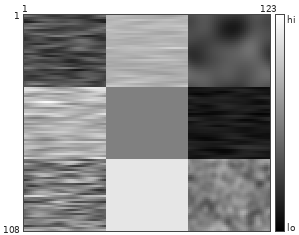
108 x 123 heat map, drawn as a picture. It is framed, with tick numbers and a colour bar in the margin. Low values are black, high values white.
The table splits into 3 rows of 3 panels. Panel 1,1: low, streaked across. Panel 1,2: high, streaked across, faint in contrast. Panel 1,3: low, smooth. Panel 2,1: high, streaked across. Panel 2,2: middling, flat. Panel 2,3: very low, streaked across, faint in contrast. Panel 3,1: middling, streaked across, strong in contrast. Panel 3,2: very high, flat. Panel 3,3: middling, blotchy.
